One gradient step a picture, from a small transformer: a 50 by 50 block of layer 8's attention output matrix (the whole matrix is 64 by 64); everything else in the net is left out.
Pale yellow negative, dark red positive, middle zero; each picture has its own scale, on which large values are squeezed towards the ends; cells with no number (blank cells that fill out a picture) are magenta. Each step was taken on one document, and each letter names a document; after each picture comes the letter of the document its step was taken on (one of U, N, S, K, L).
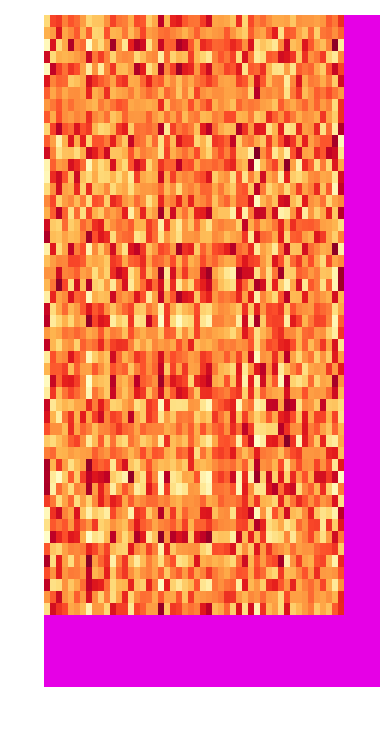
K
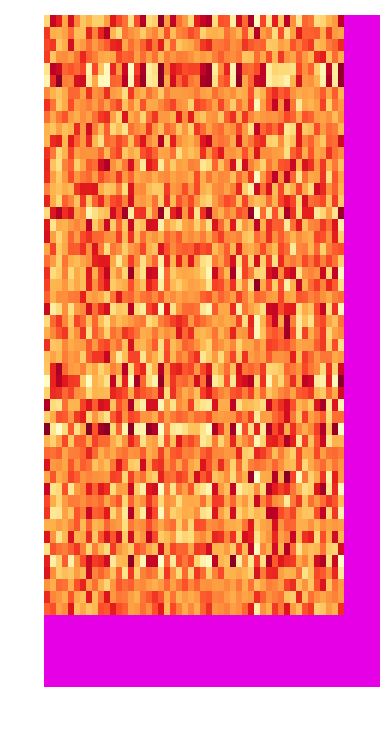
K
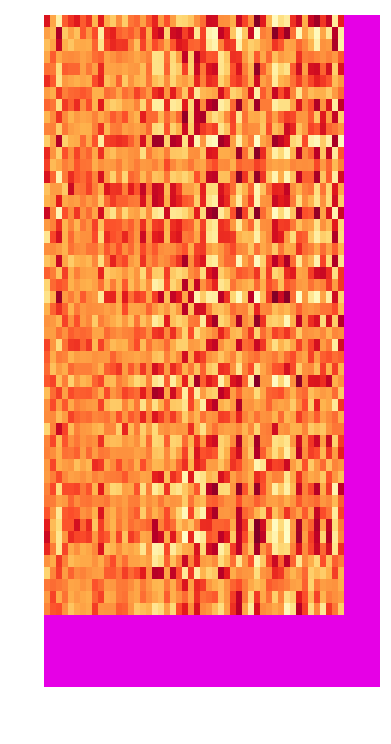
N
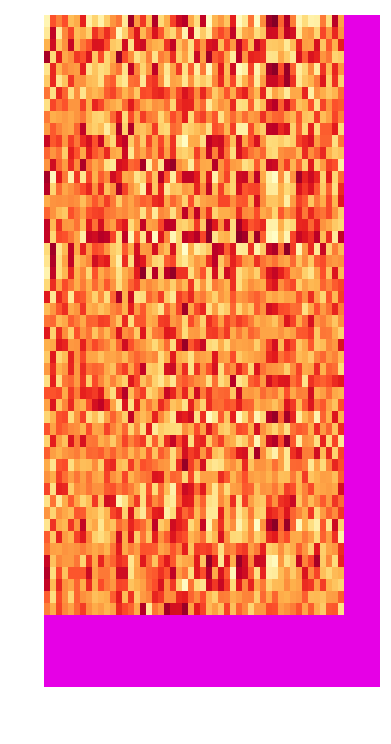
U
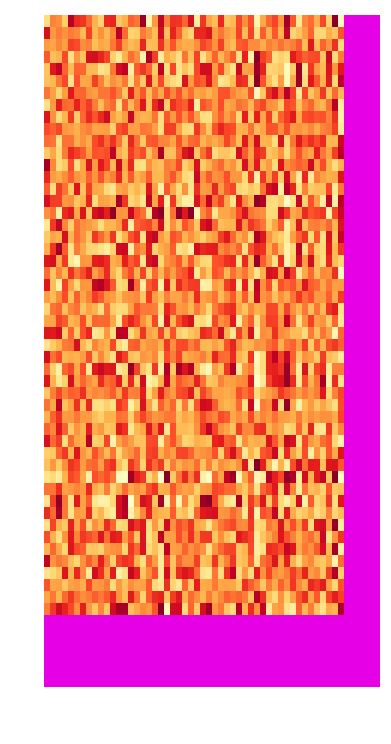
K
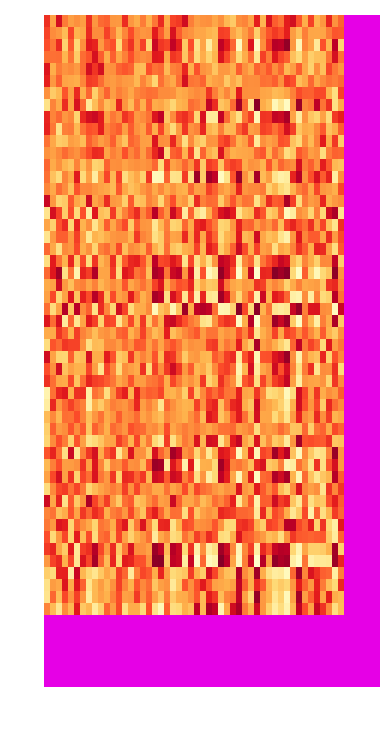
N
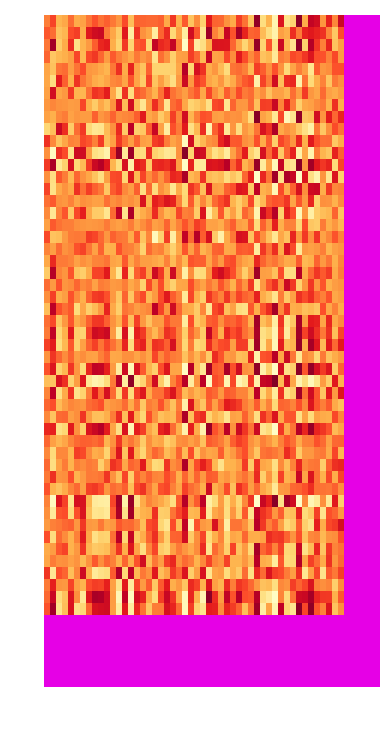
U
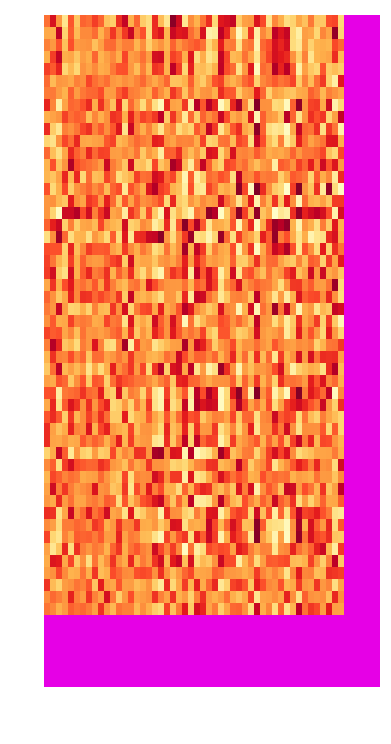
N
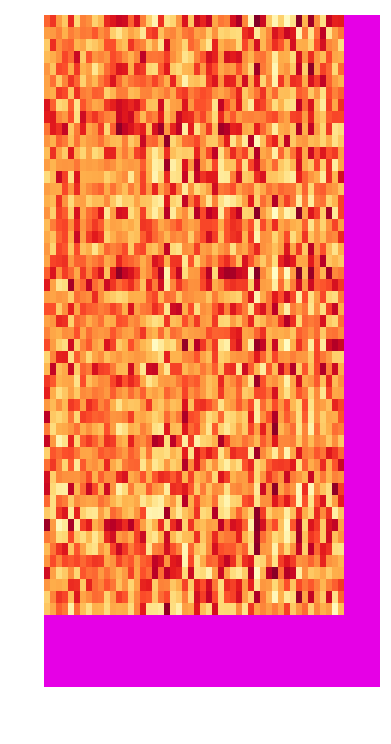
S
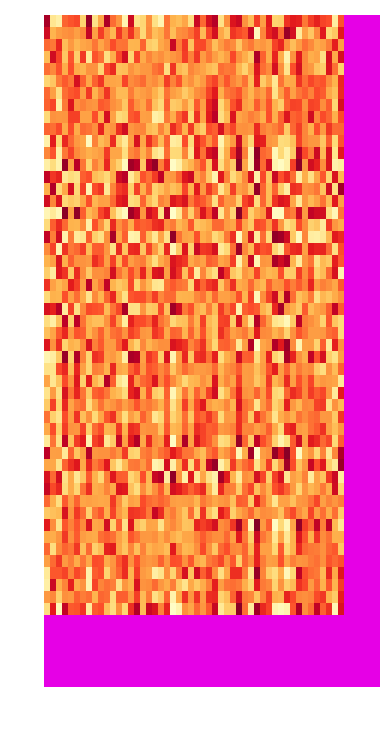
N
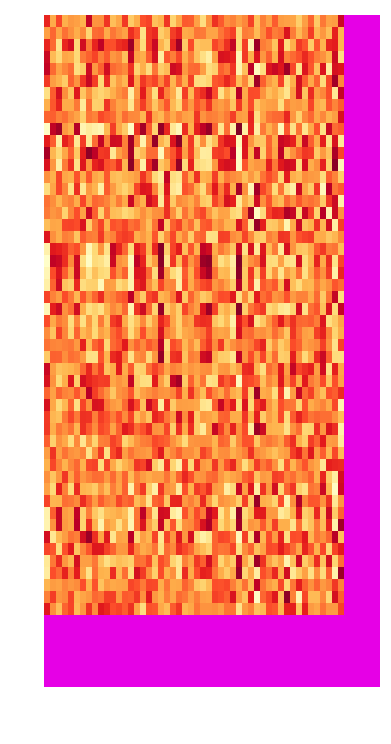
S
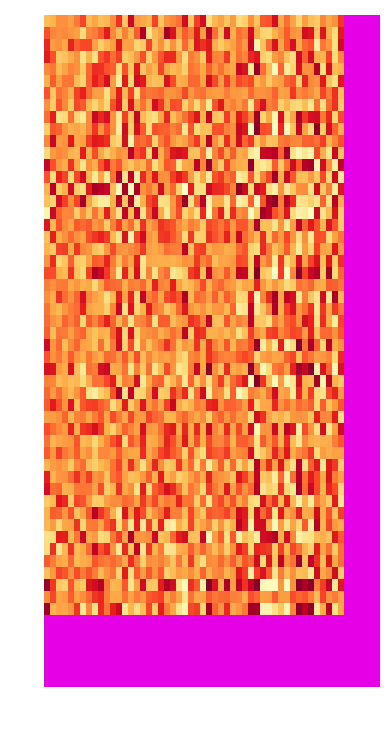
U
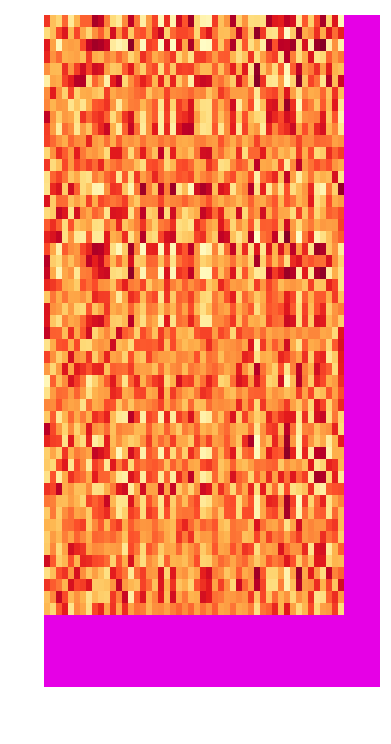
K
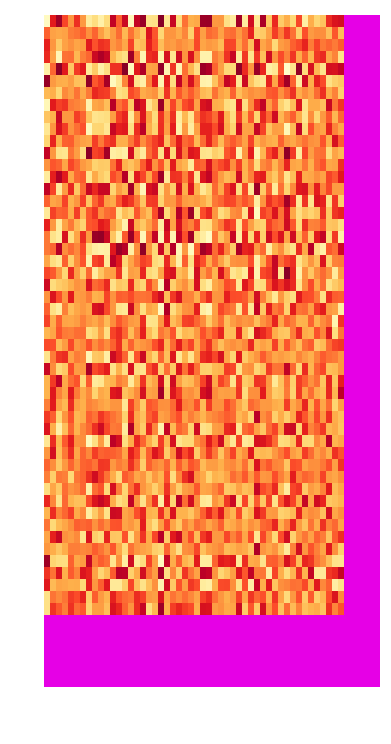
K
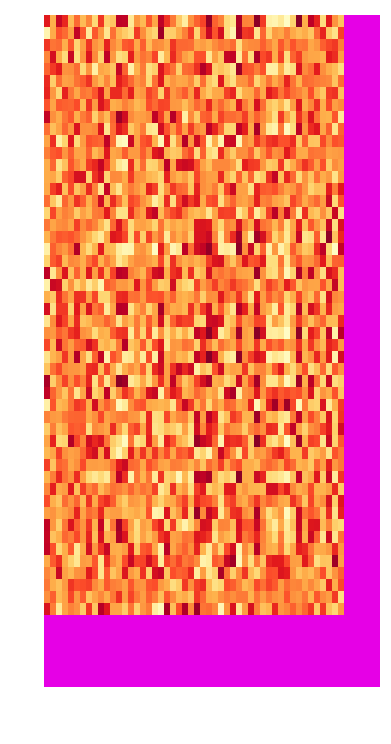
S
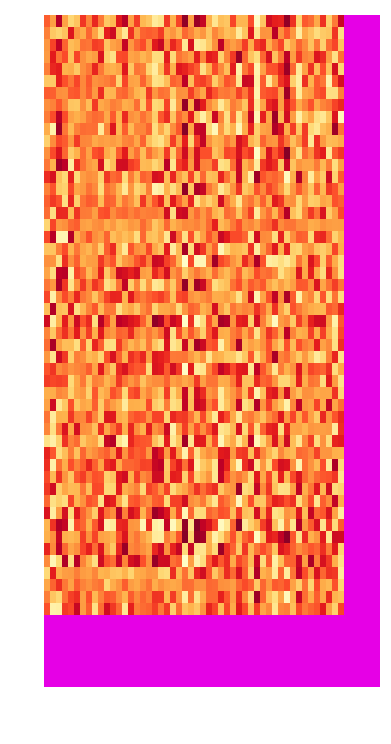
N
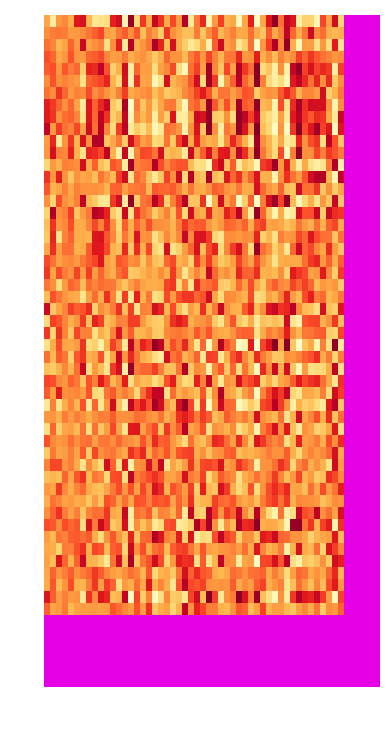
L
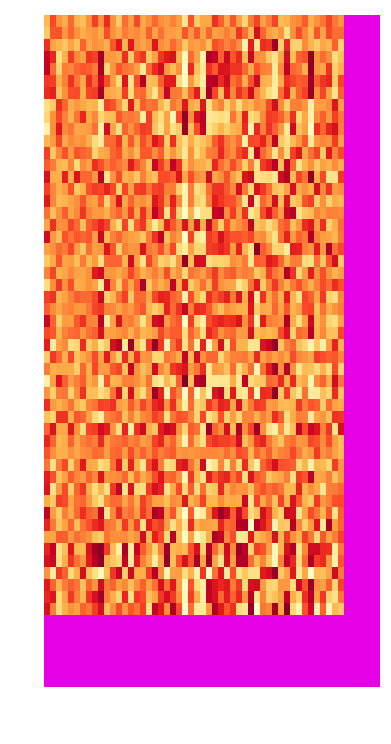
U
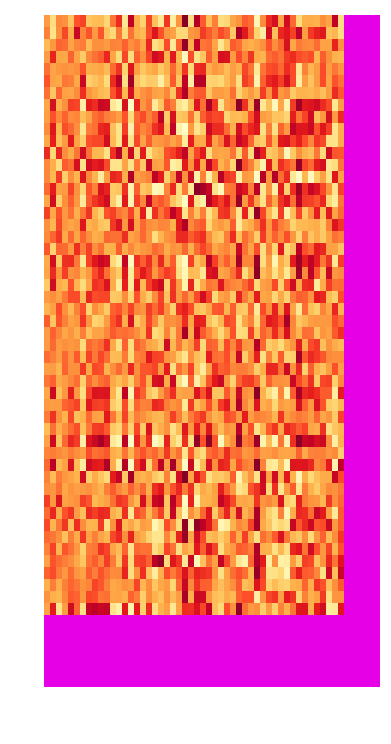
L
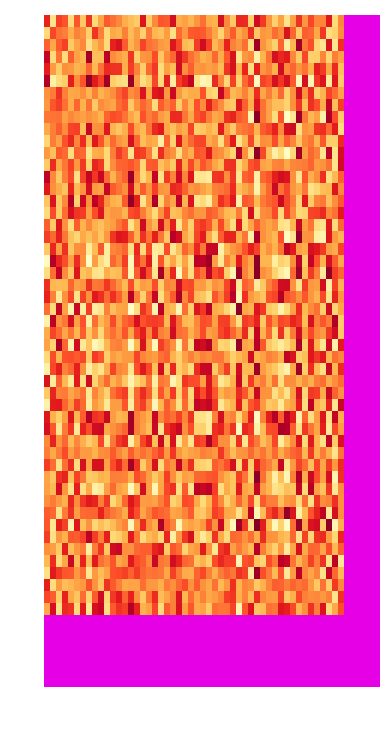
S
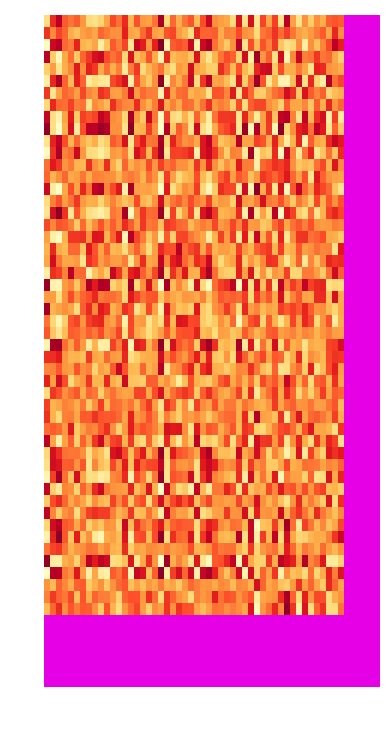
K
